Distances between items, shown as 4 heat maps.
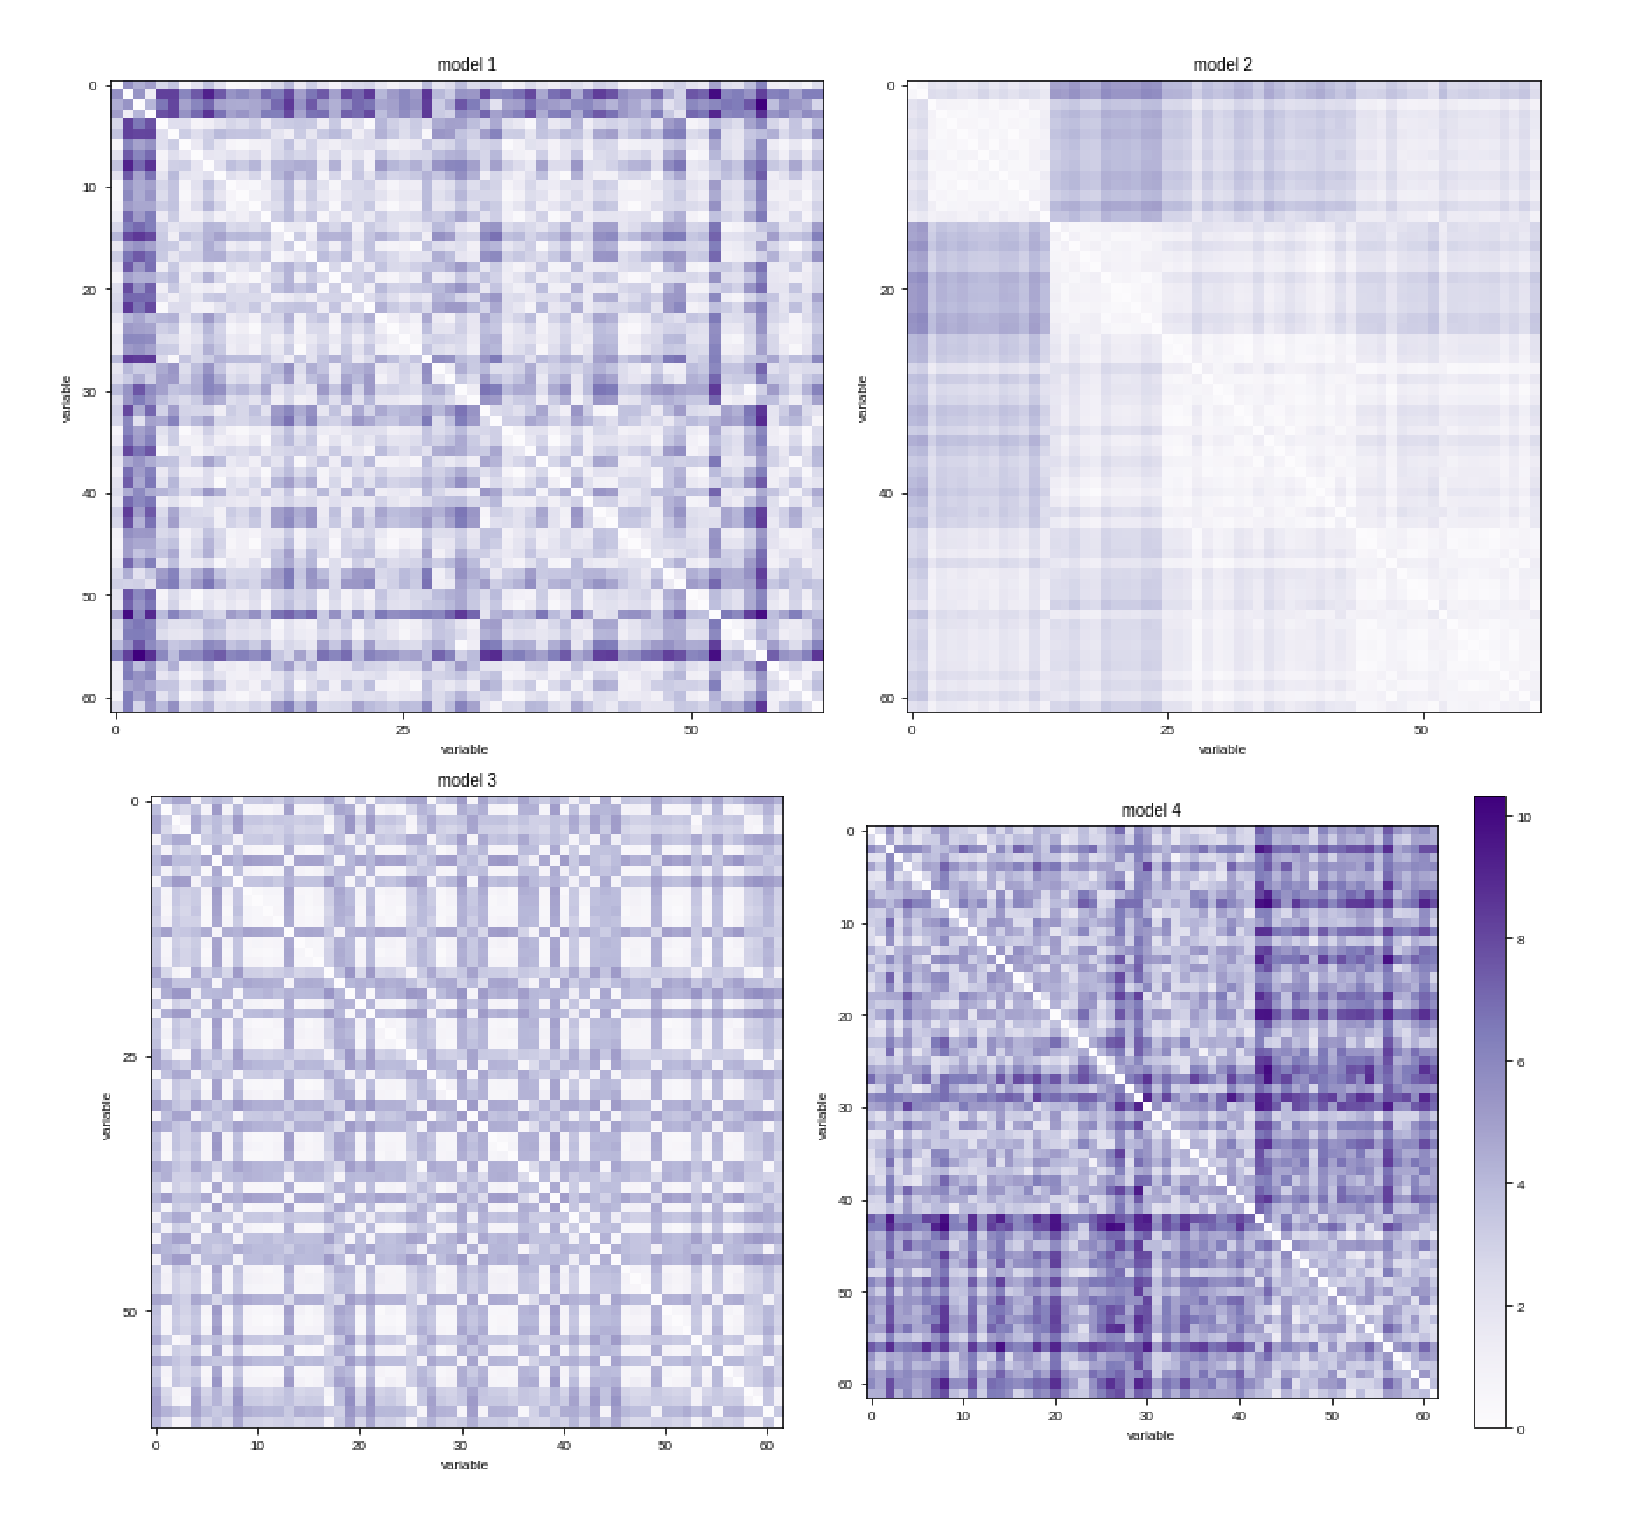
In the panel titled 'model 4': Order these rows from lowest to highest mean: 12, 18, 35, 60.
12, 35, 18, 60
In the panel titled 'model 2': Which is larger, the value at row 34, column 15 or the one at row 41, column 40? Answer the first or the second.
the first
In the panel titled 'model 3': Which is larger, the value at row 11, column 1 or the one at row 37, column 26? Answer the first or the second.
the second
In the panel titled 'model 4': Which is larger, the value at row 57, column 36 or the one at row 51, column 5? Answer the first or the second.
the first
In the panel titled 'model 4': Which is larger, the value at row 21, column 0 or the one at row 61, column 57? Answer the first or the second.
the second
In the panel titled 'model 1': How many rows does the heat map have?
62
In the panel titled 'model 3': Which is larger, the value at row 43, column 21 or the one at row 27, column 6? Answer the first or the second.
the second
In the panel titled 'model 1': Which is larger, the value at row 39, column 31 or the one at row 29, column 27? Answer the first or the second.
the second
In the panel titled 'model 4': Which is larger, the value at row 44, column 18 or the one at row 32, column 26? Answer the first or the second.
the first
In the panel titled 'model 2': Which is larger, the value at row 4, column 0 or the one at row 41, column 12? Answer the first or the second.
the second
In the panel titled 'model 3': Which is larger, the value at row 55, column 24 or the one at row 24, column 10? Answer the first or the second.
the first
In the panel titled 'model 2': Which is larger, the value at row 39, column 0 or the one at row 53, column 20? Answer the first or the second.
the first
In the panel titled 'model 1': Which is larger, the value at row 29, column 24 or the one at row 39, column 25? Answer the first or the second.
the second
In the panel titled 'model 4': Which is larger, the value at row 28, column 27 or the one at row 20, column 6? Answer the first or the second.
the first
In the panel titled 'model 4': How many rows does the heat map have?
62
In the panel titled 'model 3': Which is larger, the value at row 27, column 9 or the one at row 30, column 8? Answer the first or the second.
the second
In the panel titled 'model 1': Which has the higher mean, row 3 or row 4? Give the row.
3
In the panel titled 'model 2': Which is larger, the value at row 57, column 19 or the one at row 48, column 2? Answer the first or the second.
the first
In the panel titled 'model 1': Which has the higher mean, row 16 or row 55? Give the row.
55
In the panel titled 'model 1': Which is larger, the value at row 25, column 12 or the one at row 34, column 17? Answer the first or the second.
the second
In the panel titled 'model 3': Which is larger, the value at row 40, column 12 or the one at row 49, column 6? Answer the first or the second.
the second
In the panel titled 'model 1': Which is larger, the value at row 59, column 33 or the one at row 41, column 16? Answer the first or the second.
the first
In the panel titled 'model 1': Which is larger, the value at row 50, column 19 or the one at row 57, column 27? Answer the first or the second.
the second
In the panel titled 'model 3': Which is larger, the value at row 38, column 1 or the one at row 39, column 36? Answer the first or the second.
the second
